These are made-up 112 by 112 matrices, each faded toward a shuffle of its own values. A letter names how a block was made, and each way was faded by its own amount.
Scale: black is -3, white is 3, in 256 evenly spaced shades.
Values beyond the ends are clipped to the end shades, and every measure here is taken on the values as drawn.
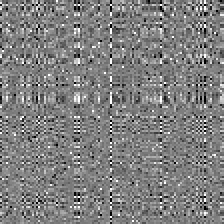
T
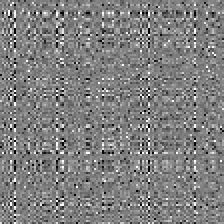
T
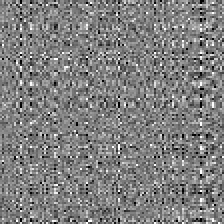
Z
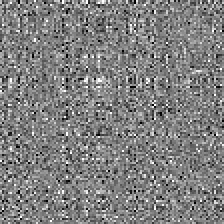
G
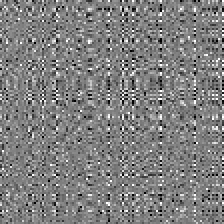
T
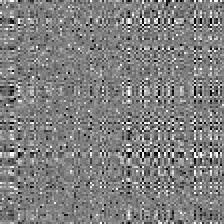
T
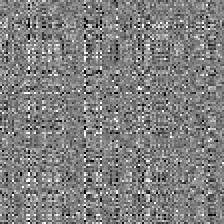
Z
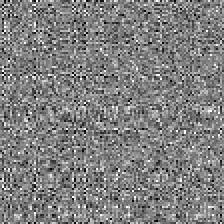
G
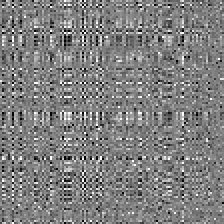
T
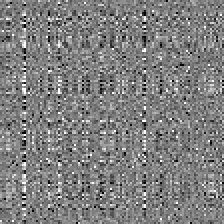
Z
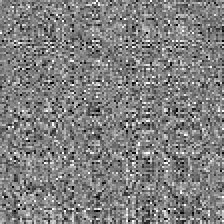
G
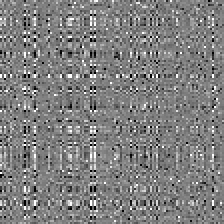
T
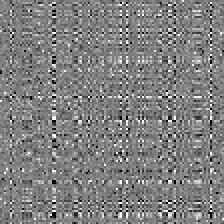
T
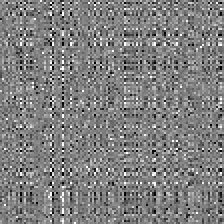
T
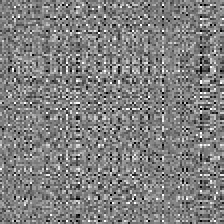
Z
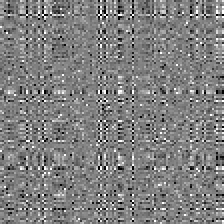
T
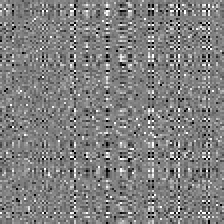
T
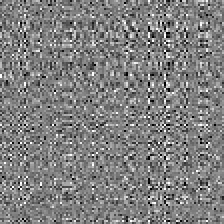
Z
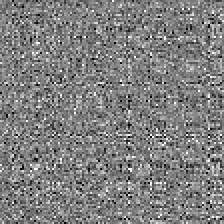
G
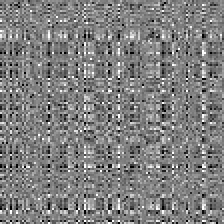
T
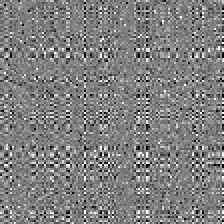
T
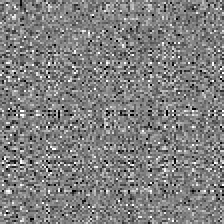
G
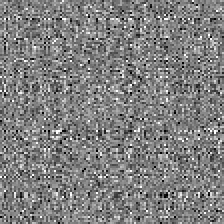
G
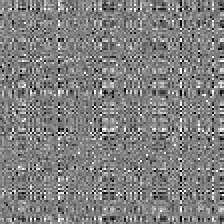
T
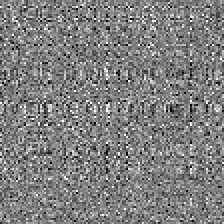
G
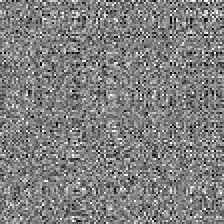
G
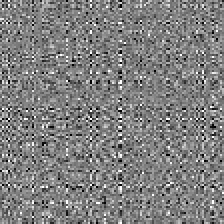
Z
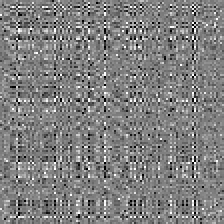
T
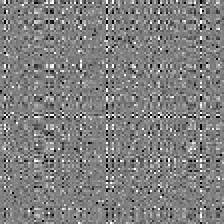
T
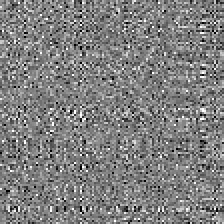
G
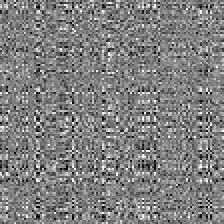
Z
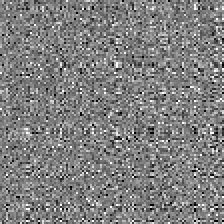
G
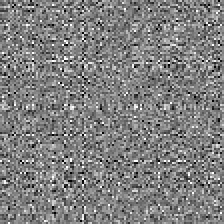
G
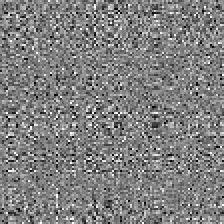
G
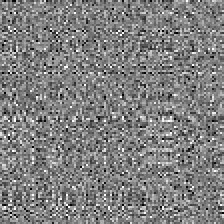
G
